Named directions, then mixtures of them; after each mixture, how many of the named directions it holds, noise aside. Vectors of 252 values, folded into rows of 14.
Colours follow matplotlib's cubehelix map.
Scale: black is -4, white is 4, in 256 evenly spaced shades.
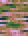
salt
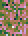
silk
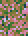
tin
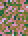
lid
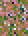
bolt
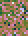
one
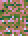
two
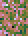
one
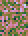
three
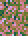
one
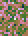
three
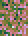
one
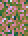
one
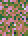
three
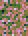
two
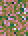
two
